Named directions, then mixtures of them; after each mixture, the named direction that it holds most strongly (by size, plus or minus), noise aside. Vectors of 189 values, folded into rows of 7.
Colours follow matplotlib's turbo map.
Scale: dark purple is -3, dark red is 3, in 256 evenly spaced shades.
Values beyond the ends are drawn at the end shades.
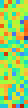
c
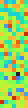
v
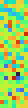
v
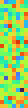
v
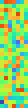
v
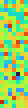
v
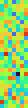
v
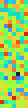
v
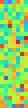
c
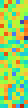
c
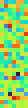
v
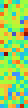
c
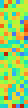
c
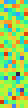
v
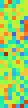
c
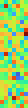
v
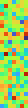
c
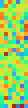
c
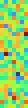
v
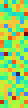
v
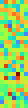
v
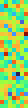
v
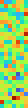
v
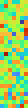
c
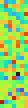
v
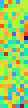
c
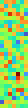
v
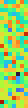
v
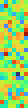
v
